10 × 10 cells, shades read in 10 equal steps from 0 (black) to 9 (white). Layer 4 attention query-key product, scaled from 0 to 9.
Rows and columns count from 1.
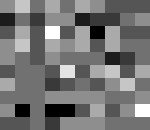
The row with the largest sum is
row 4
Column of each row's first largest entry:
2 4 4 2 1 5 9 4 10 5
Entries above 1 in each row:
10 8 9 10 9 10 10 10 7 10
